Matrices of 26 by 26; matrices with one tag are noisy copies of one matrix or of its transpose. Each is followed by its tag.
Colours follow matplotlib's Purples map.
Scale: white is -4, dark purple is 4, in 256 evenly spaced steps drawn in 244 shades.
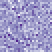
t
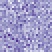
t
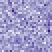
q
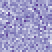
t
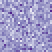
q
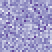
t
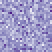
q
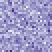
q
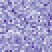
q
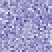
t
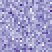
q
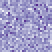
t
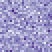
q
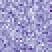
q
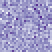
t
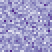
q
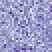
q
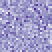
t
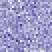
t
